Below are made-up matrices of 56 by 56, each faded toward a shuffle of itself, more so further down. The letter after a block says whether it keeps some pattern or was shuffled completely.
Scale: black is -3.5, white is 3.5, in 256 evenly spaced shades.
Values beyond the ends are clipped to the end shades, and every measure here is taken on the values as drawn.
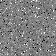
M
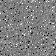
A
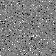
A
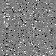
A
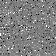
A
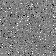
A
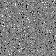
A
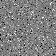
M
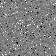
M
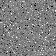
M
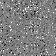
A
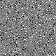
A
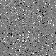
A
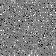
A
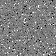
M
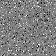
A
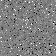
M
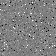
M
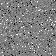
M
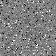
A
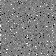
A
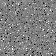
M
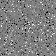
A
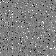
A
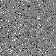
A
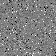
M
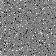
A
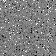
A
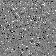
M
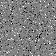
M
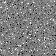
M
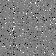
A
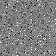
A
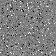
A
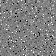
A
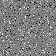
A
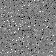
A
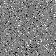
M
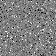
A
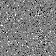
A
